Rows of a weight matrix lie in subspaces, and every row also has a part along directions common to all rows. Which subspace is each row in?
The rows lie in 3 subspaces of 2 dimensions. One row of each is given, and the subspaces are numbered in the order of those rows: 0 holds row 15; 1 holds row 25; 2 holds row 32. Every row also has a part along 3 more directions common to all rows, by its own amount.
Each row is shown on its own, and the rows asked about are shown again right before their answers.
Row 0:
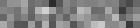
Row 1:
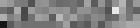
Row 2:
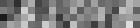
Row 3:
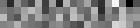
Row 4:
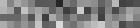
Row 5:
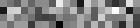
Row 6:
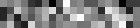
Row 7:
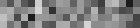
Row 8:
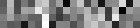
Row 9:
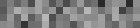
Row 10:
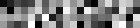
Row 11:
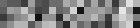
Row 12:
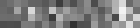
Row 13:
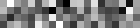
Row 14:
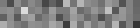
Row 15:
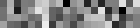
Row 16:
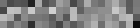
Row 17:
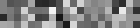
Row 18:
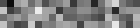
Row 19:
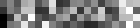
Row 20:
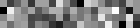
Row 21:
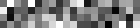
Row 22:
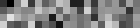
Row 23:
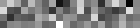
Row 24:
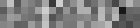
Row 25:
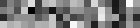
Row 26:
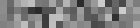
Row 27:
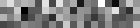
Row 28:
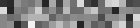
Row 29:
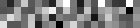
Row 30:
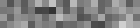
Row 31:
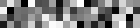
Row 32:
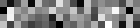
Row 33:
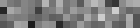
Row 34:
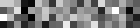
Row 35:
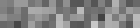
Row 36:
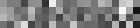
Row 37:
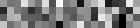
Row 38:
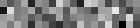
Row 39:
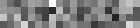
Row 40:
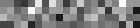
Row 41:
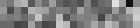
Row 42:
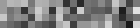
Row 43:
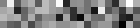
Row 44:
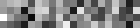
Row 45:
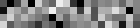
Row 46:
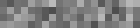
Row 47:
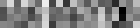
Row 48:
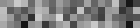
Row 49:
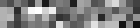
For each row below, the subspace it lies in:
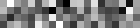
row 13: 2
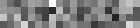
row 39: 0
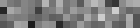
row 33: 2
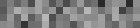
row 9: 0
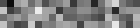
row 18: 2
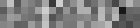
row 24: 0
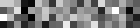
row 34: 1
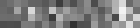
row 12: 1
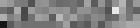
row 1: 1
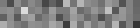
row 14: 1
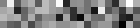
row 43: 0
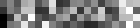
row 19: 1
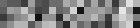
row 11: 1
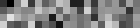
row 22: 2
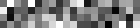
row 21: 2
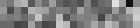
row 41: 1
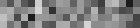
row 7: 1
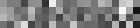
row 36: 0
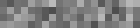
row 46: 1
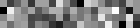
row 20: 2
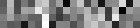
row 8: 0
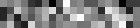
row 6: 0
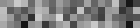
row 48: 1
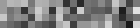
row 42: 1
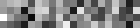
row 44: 1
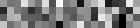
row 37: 2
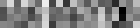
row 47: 0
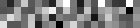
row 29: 2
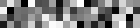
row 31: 2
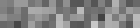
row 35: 1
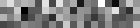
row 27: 1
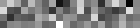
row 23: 2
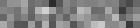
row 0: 0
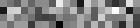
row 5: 2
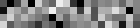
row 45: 2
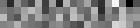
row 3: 0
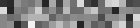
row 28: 2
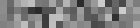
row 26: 0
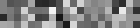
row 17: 1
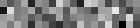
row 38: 2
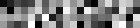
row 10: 2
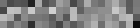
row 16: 2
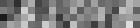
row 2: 1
